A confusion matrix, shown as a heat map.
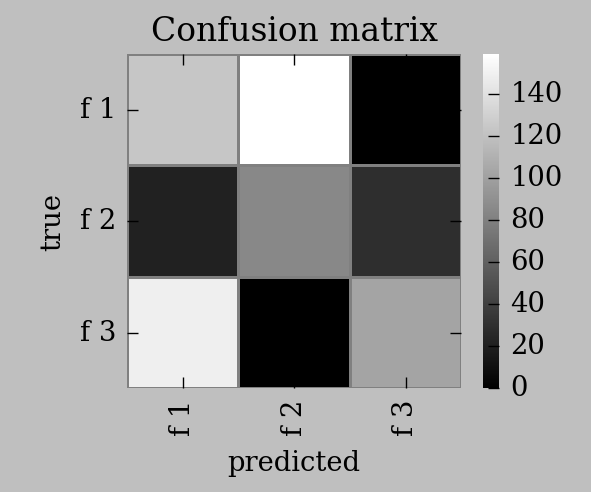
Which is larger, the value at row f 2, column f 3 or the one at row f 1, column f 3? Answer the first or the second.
the first
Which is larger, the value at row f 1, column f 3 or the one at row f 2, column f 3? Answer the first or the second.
the second
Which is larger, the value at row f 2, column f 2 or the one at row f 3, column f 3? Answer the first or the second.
the second
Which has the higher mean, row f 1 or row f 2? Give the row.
f 1
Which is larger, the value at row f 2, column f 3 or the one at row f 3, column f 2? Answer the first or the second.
the first
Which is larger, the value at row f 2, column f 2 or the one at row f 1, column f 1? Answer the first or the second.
the second
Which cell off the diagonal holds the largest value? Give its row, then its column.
f 1, f 2
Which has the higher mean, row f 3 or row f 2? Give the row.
f 3
